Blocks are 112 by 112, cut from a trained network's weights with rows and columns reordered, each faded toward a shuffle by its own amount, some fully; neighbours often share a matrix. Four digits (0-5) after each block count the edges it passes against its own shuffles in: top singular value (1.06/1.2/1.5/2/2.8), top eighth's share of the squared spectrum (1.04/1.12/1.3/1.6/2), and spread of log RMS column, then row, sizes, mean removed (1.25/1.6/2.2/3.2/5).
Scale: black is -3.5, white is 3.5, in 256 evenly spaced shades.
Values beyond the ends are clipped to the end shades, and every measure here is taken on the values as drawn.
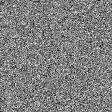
2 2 0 0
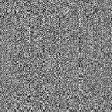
4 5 3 2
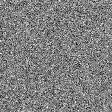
1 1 0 0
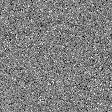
2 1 0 0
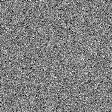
1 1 0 0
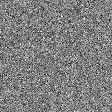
0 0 0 0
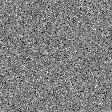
0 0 0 0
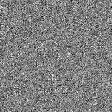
3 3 1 1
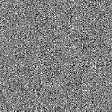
3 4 2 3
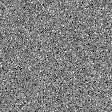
1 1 0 0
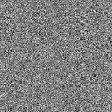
4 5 2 3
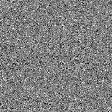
3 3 1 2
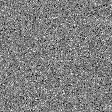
0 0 0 0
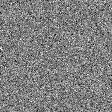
0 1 0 0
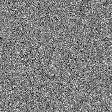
2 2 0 0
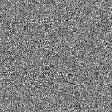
3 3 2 2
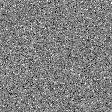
1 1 0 0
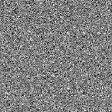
3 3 2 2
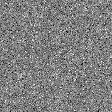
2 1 0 0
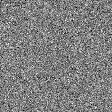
1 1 0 0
